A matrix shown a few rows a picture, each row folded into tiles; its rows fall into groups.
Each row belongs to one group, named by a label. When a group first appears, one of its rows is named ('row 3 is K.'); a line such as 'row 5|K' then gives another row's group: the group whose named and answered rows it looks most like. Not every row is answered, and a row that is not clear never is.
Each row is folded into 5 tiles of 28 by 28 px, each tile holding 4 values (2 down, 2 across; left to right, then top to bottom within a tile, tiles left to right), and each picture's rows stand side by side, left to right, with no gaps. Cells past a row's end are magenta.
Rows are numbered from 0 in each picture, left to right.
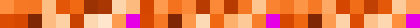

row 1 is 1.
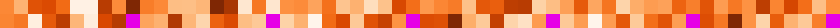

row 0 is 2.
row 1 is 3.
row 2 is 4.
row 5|1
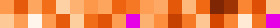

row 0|4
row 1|3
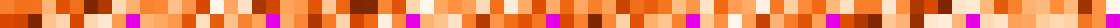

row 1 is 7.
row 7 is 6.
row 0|1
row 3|4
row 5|4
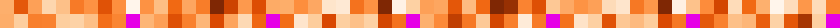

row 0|6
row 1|3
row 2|6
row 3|3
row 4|6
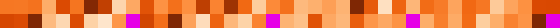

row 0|1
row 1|1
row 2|3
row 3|7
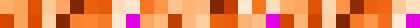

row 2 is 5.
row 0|5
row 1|3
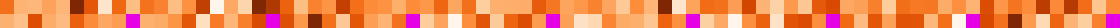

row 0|3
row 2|1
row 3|4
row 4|6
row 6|5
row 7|1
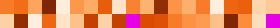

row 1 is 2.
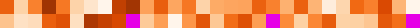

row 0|4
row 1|4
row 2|6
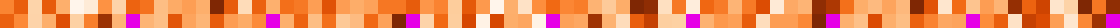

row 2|7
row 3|7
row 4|3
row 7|2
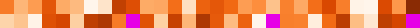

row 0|4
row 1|5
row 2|2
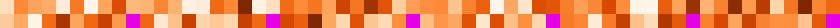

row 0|4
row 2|1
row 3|7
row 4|2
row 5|2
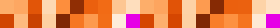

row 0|5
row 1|5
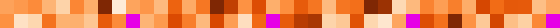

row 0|6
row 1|3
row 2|1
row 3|1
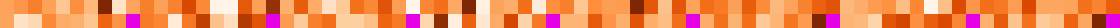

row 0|6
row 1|2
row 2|6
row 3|7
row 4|3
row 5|7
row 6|4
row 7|7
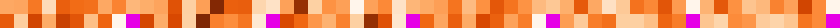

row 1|5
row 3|5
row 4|6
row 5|6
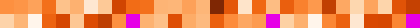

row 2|4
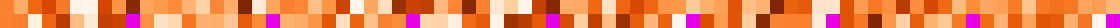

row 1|6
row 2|7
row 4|5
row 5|5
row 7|5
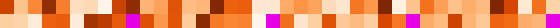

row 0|4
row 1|5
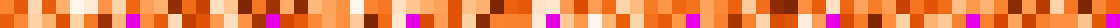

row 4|4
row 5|3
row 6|1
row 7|2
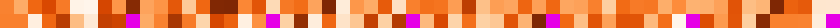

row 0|2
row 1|3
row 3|7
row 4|5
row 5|5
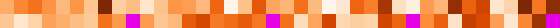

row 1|4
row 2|6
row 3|2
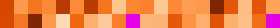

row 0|1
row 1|3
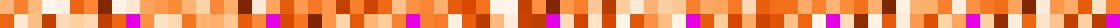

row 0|6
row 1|6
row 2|1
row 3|2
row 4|7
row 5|5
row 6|7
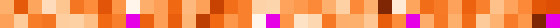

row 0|6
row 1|5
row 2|6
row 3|7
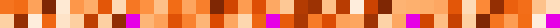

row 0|7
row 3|5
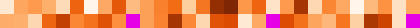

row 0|4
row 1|3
